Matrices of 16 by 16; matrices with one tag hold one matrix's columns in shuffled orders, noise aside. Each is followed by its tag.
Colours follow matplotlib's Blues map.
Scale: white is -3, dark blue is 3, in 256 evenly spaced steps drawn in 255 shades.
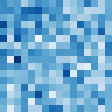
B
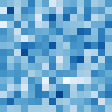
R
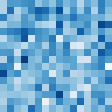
B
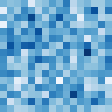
R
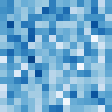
B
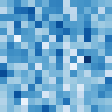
B
